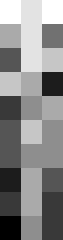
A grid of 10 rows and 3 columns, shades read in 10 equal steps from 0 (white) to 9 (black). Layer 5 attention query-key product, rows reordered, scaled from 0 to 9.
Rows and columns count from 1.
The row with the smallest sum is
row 1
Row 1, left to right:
0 1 0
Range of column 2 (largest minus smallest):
3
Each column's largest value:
9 4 8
